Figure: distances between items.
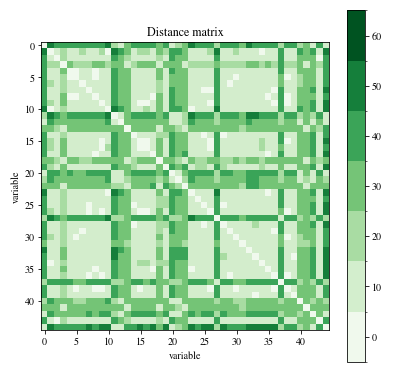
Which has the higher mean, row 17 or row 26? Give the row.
17
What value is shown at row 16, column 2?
10
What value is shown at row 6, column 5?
10
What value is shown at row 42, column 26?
40
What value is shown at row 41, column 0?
30
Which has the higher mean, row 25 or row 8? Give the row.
25
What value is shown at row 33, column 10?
10
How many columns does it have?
45
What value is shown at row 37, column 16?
30
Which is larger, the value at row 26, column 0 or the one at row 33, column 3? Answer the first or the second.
the first
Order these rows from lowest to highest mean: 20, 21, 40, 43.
43, 40, 21, 20
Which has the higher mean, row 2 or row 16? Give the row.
16
